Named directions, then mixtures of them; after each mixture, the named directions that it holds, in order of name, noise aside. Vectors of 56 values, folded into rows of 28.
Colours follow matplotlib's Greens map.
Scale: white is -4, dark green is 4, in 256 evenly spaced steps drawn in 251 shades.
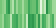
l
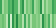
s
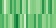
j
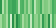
s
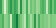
j, s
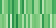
s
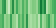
l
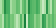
j, l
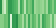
j, l, s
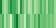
j, s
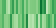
l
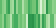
l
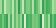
j, s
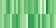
l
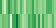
j, l, s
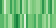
j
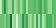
j, l, s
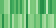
j, l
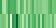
j, l, s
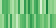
j, l, s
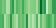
l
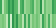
s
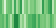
j, l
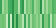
s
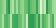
l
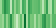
j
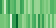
j, l, s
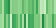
j, l, s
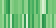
j, l, s
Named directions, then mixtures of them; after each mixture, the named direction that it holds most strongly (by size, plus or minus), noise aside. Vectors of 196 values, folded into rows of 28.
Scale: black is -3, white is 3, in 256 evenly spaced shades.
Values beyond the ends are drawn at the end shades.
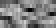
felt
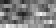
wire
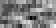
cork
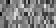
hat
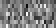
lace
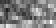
wire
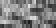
cork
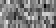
hat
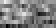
wire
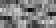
felt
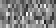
lace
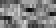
felt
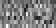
lace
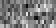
lace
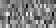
lace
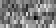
lace
